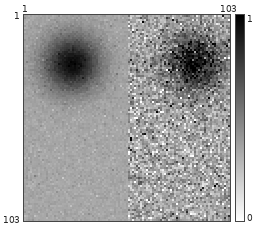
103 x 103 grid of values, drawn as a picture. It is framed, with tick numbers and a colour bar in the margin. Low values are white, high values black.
Most values sit low, with a long tail of high ones. Overall the values sit about 40% of the way up the scale. The left part is calmer, up to a seam about 50% of the way across. Two bumps rise from the field.
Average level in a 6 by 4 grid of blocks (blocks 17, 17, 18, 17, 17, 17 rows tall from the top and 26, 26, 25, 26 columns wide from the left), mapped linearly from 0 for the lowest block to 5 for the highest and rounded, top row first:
1112 / 4325 / 1101 / 0000 / 0000 / 0000
